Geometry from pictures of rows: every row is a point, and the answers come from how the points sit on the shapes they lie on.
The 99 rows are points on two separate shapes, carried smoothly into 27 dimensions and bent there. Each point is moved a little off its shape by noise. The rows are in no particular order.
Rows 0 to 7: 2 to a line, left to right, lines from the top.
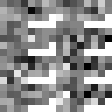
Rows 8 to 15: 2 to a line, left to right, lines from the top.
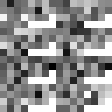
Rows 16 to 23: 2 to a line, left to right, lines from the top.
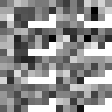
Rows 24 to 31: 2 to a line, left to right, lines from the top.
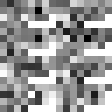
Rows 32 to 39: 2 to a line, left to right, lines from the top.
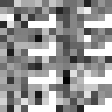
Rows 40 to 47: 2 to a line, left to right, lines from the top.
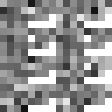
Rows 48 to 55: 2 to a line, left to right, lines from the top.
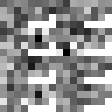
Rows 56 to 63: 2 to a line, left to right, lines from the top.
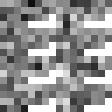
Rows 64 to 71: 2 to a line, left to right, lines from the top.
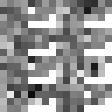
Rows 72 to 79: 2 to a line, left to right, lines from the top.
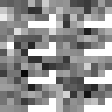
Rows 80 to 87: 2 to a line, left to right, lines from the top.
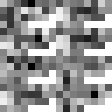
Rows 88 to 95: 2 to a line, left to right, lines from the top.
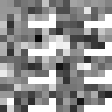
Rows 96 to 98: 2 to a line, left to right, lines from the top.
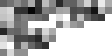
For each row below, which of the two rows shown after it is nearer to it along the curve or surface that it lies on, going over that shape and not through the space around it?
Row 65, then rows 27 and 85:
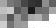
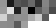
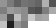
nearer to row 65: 27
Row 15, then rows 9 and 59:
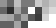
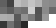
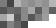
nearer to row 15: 9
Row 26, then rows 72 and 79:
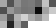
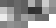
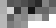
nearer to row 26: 72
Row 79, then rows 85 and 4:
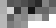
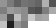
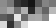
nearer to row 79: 4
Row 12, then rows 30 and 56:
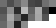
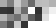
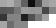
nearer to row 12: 56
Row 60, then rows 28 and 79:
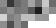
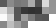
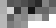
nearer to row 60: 28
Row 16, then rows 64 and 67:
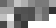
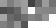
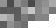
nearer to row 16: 67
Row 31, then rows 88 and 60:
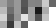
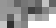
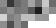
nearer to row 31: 60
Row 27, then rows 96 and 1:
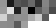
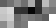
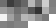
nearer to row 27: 96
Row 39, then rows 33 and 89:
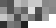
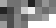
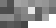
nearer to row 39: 89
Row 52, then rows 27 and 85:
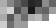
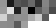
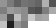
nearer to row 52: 27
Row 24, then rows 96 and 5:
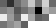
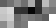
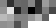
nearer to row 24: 96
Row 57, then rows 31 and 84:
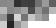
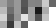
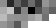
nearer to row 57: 84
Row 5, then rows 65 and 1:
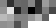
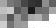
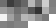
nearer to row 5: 65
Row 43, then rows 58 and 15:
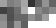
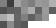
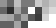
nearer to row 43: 58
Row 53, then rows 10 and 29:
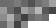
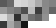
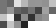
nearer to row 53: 29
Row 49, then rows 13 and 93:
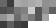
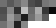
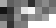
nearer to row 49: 93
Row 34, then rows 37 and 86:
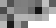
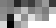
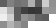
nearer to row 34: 37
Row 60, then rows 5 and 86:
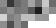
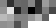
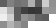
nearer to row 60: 86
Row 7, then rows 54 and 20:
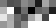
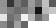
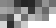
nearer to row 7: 20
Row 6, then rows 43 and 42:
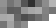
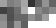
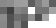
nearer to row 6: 43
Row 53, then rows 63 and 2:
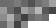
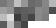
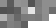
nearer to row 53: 63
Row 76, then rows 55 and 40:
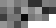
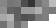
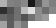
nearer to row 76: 55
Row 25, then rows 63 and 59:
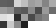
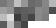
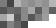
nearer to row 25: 59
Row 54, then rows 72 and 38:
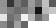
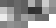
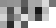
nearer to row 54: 38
